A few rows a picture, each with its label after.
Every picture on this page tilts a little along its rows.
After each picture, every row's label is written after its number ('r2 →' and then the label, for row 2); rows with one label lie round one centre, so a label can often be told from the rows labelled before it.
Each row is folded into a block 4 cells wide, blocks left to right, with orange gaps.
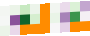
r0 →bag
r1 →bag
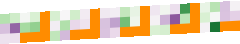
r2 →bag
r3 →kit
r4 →bag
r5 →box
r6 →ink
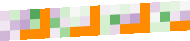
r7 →box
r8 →ink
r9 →kit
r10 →kit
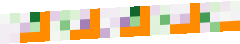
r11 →box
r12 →kit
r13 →box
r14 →kit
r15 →ink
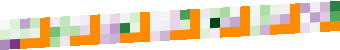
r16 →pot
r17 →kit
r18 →bag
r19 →box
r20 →kit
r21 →kit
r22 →box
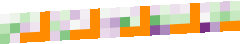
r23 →kit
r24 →ink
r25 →bag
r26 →pot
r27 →pot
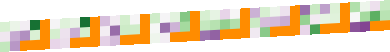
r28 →box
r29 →box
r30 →bag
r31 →box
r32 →pot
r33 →ink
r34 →ink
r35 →pot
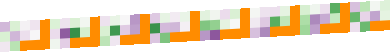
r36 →ink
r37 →bag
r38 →kit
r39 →ink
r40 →pot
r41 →bag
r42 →box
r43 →ink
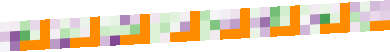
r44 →bag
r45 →pot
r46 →pot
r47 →kit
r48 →kit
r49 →bag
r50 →bag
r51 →ink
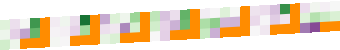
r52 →box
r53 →box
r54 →box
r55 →box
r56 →kit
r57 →box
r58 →pot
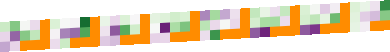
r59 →bag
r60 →box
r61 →bag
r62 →bag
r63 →ink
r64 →pot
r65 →pot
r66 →box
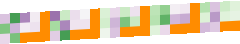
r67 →ink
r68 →ink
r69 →bag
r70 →kit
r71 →bag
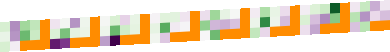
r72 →bag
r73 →pot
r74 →pot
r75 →kit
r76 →ink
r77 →kit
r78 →box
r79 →ink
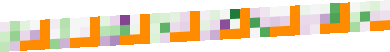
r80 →kit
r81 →kit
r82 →pot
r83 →kit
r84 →box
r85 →ink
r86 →box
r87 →kit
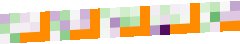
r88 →ink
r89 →ink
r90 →bag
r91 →pot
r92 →kit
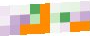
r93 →box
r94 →kit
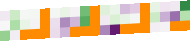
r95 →kit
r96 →box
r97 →pot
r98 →box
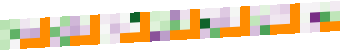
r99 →kit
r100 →ink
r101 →box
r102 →pot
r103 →ink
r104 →ink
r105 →bag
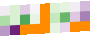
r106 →pot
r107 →kit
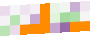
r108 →kit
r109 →pot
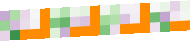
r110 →ink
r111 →kit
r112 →kit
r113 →ink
